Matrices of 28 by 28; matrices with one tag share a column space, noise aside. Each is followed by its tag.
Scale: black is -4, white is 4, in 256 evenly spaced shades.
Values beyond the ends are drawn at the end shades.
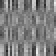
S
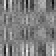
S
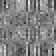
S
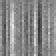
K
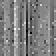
K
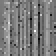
K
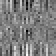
S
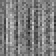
K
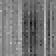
K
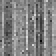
K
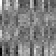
S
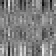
S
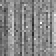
K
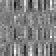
S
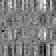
S
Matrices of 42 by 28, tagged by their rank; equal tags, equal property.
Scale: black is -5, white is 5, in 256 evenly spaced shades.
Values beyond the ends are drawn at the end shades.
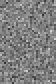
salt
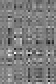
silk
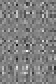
silk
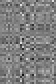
silk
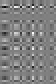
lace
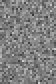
salt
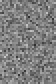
salt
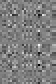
silk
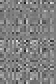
silk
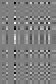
lace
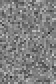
salt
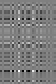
lace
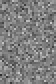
salt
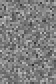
salt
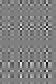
lace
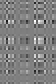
lace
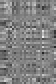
silk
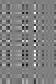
lace
